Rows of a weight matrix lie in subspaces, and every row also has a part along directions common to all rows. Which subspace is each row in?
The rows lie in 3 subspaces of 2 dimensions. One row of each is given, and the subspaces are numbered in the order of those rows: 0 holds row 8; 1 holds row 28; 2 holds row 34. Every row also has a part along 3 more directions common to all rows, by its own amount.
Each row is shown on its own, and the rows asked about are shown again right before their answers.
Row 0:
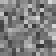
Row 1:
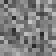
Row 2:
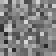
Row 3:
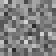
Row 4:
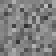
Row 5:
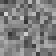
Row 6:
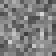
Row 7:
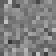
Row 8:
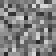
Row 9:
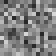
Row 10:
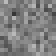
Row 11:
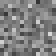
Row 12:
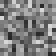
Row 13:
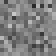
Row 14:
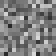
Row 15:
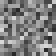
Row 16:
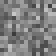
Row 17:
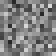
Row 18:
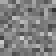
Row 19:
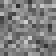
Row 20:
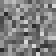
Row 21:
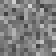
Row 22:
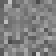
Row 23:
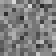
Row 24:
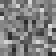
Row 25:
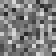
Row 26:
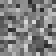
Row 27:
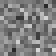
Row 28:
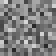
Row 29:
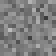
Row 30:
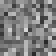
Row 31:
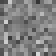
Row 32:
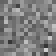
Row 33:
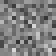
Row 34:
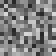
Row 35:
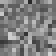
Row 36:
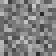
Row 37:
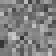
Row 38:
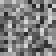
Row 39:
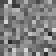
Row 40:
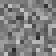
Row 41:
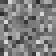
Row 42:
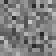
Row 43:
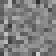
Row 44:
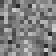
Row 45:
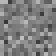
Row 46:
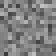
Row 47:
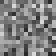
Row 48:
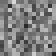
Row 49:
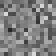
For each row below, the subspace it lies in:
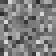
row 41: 1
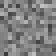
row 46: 0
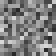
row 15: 1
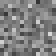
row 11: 1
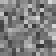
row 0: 2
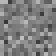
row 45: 1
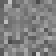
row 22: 1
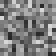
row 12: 2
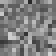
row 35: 2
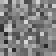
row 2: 1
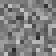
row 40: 0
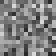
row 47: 0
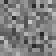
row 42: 2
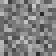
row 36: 1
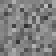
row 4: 0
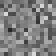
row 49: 0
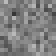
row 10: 2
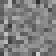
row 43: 1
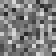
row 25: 2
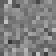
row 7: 1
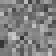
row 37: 2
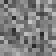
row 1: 2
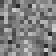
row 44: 1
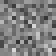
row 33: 0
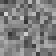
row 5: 2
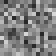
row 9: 2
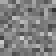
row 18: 1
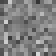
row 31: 1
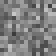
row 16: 2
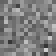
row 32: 1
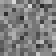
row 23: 2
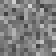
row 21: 2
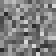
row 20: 0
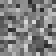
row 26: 0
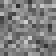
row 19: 0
